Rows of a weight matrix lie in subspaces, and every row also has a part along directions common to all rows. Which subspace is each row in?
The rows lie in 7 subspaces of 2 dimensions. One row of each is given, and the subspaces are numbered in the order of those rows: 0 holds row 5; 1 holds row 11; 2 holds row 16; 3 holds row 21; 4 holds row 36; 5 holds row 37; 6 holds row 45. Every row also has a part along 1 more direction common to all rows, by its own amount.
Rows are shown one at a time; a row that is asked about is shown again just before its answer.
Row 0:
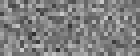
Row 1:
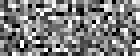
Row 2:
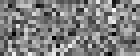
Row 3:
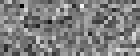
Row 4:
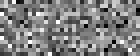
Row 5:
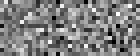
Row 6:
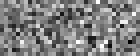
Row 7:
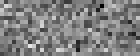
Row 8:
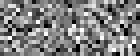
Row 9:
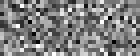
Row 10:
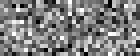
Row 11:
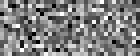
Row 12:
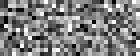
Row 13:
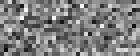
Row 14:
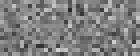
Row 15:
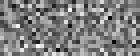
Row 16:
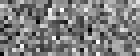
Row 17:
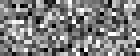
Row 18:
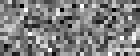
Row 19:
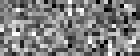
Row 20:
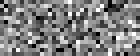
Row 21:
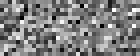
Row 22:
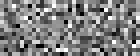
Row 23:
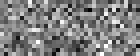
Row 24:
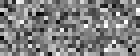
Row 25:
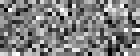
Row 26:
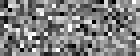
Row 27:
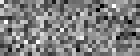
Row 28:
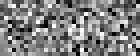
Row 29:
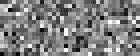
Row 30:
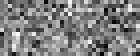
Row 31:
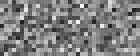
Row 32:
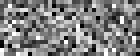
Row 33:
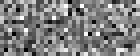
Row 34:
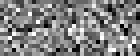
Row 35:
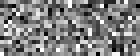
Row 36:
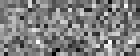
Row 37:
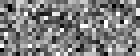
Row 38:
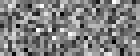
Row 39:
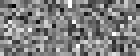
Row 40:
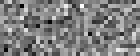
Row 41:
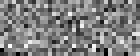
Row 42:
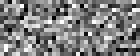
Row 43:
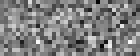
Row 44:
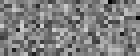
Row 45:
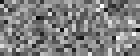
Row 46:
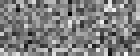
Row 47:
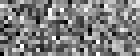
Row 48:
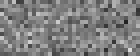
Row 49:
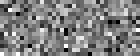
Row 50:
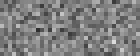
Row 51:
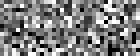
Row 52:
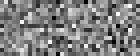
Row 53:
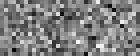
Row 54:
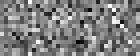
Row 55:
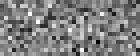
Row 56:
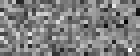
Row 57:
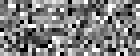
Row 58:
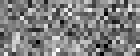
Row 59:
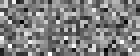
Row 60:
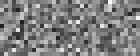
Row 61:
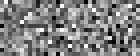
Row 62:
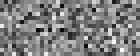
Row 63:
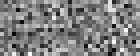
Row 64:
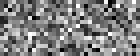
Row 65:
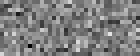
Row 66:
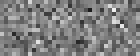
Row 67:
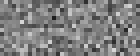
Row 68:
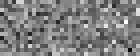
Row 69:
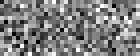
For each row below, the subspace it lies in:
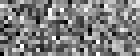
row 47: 2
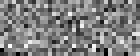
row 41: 5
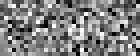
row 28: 2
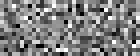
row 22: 1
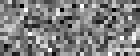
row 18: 3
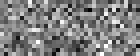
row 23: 4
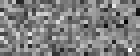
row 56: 5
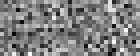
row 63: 0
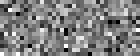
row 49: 6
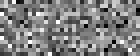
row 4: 5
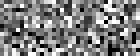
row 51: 3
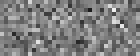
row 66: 4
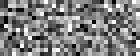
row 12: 1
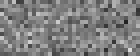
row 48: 5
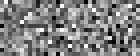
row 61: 0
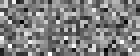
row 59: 5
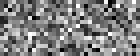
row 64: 1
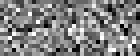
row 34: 2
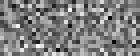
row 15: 1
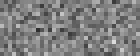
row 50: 0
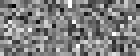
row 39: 2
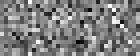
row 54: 4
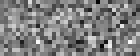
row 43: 4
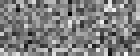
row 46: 5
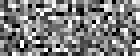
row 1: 1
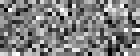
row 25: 6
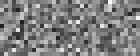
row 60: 3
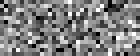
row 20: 6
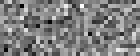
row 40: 3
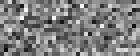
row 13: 3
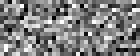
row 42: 3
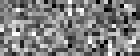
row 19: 4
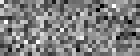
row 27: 6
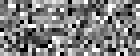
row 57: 0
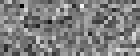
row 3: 3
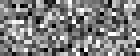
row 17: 2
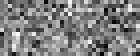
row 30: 4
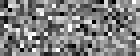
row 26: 1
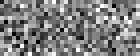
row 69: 6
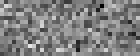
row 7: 6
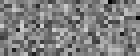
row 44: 3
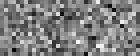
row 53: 4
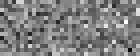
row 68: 5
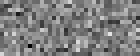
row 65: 6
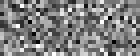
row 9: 1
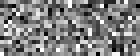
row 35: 2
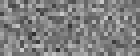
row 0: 1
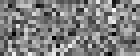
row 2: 0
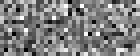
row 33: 3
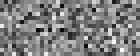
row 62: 0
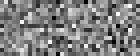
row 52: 0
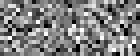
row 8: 2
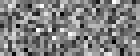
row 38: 0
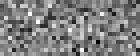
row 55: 2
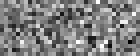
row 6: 4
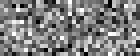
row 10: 2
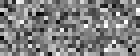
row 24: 5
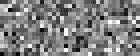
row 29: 6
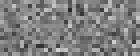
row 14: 1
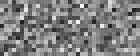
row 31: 3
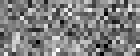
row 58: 4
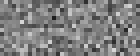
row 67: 0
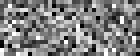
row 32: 5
